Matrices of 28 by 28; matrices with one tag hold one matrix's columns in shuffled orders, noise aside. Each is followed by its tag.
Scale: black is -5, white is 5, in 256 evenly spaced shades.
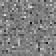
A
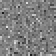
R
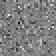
A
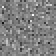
A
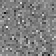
R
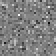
A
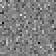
A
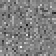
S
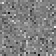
R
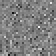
R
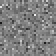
A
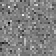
A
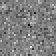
S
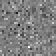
S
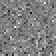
R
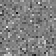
R
